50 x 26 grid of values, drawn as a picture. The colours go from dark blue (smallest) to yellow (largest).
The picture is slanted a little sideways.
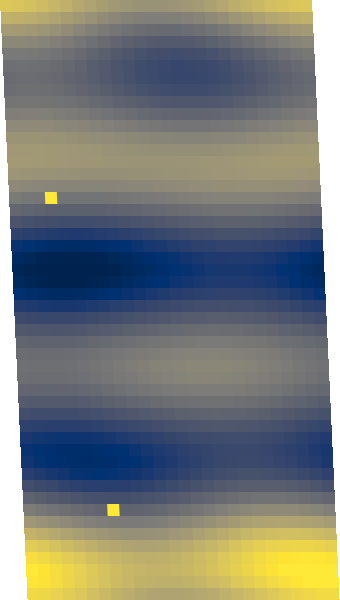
Stripes: horizontal, repeating 3 times. Lone odd cells: 2, each higher than its neighbours. Ninth with the lowest average: middle left.
